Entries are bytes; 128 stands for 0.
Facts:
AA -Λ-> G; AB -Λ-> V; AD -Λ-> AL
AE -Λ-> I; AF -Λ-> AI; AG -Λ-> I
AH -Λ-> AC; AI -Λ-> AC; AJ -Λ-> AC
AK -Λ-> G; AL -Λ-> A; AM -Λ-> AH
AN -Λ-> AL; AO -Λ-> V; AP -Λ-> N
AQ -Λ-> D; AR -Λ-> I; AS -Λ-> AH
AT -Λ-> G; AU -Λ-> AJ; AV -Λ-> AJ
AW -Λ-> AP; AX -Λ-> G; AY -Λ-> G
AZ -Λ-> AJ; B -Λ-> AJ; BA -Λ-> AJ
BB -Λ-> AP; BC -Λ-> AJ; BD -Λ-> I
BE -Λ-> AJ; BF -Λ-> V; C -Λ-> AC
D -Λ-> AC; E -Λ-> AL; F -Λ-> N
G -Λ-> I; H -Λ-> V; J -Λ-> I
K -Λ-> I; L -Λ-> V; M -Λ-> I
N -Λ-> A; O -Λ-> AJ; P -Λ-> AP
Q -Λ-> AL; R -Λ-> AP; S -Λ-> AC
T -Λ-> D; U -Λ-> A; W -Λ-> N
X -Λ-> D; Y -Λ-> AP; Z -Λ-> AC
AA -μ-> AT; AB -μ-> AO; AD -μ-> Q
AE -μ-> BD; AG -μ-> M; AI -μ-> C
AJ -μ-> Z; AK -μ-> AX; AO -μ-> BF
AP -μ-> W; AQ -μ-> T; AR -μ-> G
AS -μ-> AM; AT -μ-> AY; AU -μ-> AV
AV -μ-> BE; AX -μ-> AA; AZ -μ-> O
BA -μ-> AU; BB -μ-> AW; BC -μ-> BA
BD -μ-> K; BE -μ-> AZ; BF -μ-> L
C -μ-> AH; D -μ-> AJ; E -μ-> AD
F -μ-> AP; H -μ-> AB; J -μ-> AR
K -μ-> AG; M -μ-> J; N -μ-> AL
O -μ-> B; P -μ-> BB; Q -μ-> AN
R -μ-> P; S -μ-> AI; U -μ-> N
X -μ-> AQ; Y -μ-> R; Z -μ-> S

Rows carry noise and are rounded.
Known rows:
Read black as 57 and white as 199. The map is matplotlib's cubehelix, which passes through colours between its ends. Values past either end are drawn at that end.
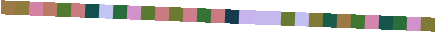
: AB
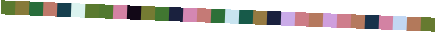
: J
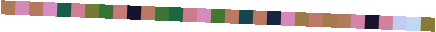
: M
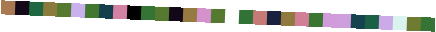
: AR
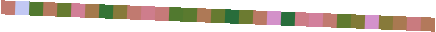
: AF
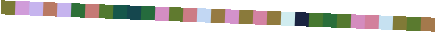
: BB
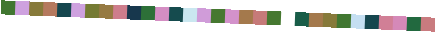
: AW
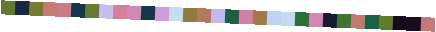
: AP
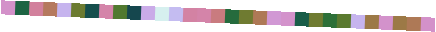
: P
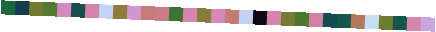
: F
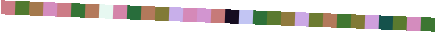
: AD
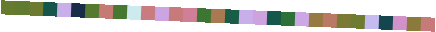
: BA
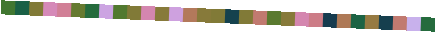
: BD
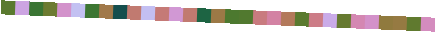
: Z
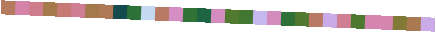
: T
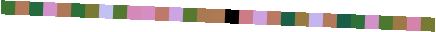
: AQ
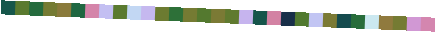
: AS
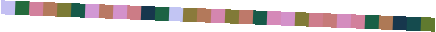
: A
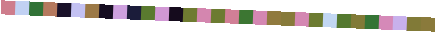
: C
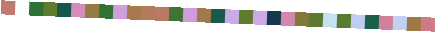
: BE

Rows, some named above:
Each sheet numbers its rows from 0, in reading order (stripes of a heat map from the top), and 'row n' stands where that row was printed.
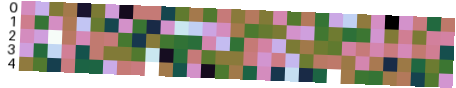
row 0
AI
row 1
P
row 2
BF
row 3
V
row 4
D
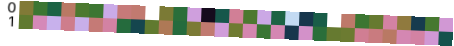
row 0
D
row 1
AG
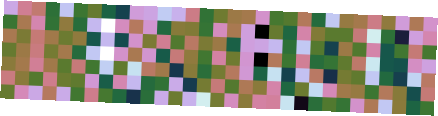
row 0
AU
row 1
E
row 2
AB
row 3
E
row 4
H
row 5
AC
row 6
BB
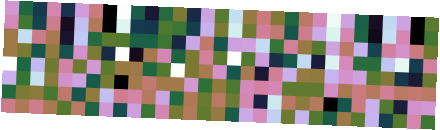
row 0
AH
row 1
AH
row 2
L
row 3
O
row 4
AL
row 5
AO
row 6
Y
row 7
AB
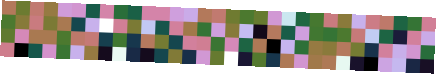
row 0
W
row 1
E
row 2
AY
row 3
G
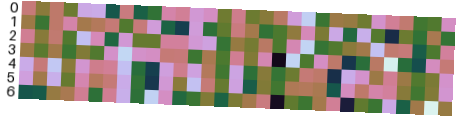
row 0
W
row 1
I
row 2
W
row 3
U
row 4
Q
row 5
Q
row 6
AE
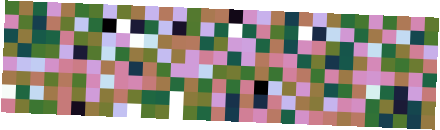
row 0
AQ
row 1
B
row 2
BC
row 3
R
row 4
AN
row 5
U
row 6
AL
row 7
AJ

